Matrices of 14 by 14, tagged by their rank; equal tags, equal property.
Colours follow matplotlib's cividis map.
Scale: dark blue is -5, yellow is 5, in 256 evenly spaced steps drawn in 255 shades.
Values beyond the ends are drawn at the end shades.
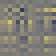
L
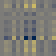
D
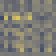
L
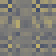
L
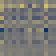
L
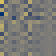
L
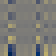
D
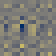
L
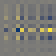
D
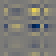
D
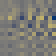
L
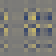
D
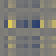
D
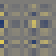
D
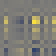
D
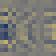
L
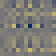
L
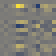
L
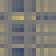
D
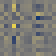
L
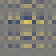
D
